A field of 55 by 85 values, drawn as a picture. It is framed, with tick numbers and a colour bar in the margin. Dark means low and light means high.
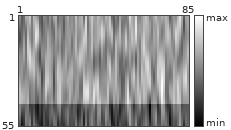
Grain: streaks running down. Ninth with the lowest average: bottom left. Seam: horizontal, 80% of the way down, the top part higher.
